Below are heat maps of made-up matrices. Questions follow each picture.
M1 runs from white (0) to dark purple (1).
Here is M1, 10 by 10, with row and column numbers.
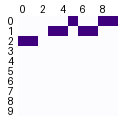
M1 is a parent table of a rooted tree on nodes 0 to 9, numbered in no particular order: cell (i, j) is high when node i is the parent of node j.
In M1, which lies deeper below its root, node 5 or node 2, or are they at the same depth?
node 5
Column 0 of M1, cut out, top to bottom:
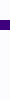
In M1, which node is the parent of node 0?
2
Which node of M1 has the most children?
1
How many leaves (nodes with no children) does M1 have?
7
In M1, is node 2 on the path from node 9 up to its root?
yes
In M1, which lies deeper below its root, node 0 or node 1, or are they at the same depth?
the same depth
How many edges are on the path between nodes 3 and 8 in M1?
4
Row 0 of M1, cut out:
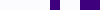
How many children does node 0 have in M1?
3
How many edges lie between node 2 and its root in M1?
0
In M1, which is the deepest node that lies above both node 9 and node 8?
0
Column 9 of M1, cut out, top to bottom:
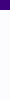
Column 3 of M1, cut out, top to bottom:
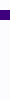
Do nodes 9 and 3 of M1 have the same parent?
no
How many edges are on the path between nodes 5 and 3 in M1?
4
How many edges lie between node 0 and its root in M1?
1
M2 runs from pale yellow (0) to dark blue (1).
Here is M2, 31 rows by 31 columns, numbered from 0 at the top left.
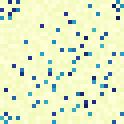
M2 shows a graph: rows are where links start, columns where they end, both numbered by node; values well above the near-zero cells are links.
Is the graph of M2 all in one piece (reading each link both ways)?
no
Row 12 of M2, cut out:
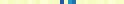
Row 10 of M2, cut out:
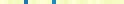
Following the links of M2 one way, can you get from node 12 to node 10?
no
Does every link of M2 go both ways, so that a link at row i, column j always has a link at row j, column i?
yes
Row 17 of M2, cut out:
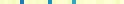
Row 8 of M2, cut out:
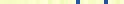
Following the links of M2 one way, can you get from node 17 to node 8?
no
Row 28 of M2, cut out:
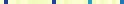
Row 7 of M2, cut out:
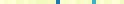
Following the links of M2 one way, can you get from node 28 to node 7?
yes
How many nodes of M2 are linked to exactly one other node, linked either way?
1
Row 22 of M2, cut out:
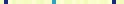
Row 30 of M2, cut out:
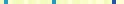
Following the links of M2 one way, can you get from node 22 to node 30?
yes
